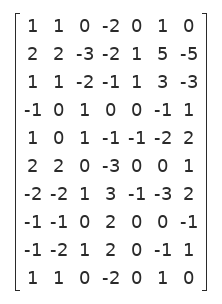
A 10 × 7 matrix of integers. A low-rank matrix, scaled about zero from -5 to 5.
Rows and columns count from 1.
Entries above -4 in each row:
7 6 7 7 7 7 7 7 7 7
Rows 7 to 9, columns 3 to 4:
1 3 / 0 2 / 1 2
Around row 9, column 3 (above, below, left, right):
0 0 -2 2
